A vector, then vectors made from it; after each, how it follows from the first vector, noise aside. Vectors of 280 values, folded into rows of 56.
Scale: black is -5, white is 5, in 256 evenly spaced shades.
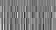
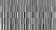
copied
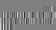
partly zeroed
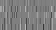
partly zeroed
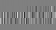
partly zeroed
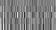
copied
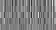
reversed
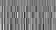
copied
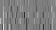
partly zeroed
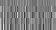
copied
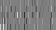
partly zeroed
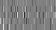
partly zeroed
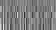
copied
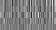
reversed
